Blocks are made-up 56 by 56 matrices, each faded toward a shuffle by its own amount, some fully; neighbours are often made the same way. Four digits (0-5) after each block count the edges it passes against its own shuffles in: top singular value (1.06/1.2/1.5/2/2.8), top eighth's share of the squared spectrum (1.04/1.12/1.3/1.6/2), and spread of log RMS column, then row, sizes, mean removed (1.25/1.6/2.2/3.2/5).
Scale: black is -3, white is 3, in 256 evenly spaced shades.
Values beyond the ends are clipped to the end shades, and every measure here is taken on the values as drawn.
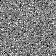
0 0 0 0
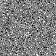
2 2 0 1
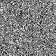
2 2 0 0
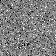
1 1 0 0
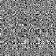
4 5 2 3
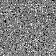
1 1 0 0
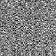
3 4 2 2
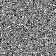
1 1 0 1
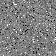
1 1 0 0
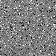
1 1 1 0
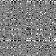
4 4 2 3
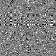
4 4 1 2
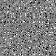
3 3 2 1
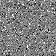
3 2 0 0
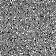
1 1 0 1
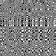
5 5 3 3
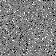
1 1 0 0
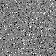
2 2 0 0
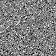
0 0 0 0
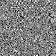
3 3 1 1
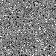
2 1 0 0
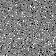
0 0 0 0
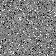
0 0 0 0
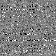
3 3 0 3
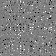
3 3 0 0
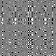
5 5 3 3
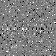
3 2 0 1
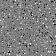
0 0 0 0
